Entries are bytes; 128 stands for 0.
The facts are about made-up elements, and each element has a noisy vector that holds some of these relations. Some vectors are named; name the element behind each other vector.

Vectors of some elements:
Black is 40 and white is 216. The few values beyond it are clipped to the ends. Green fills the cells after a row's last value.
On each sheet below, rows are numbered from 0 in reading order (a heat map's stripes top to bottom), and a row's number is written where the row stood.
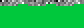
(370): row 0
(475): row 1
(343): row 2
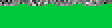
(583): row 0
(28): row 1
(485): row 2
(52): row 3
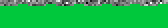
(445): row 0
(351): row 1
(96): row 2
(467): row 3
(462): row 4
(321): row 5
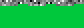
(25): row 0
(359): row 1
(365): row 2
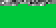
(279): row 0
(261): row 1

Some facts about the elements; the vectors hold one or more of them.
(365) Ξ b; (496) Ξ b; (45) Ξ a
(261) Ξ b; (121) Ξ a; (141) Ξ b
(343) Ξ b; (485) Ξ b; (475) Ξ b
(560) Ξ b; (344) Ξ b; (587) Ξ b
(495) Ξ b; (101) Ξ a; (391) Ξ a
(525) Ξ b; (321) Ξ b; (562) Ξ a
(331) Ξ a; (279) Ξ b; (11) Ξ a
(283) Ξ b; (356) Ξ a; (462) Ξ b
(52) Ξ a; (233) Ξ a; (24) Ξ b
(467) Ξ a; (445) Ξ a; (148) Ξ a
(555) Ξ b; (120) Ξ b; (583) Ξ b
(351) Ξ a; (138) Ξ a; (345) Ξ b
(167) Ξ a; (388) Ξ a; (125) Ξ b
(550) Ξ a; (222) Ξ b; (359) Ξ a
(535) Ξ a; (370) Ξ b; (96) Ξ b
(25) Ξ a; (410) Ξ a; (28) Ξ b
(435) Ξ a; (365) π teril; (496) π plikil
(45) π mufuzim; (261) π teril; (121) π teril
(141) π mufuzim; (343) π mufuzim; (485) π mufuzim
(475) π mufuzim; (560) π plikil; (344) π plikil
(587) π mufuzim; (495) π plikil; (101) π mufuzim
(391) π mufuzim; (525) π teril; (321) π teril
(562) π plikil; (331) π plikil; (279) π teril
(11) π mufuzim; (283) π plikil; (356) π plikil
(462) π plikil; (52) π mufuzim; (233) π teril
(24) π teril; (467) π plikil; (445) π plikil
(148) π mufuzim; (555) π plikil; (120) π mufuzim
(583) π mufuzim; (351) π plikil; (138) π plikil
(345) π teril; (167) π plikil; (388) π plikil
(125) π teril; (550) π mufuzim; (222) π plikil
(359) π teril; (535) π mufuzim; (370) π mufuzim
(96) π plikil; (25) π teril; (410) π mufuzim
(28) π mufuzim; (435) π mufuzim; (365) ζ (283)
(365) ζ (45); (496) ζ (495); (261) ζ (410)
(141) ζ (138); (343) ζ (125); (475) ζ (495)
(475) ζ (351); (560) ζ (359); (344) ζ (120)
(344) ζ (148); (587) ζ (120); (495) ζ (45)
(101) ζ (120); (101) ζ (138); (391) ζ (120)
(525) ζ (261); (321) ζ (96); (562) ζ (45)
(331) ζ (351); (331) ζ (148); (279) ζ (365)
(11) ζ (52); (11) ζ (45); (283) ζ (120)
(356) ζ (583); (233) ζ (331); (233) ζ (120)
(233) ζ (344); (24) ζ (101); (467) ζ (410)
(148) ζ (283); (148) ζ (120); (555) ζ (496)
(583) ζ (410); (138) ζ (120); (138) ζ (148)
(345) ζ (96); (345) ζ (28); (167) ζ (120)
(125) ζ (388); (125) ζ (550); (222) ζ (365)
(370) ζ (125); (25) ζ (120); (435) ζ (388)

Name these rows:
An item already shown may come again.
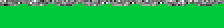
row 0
(496)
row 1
(365)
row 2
(167)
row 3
(475)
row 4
(121)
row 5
(121)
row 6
(388)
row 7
(138)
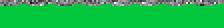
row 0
(445)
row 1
(525)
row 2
(331)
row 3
(485)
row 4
(11)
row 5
(11)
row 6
(475)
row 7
(555)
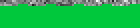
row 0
(535)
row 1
(562)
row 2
(344)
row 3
(550)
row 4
(435)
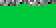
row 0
(120)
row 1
(45)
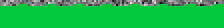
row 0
(148)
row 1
(24)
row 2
(462)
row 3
(331)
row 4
(560)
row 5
(410)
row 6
(283)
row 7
(495)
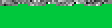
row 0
(222)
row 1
(233)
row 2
(125)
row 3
(261)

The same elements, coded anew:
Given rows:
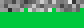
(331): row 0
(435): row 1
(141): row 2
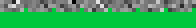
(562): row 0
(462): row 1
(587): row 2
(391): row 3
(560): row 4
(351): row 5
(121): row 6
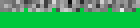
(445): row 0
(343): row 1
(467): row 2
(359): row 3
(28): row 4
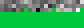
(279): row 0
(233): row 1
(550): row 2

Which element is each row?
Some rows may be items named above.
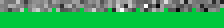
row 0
(351)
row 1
(535)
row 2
(222)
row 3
(485)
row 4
(410)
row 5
(125)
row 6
(24)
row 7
(344)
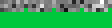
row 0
(121)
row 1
(475)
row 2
(344)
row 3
(45)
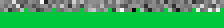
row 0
(148)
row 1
(120)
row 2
(359)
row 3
(535)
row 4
(583)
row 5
(283)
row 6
(283)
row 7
(388)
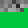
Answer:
(96)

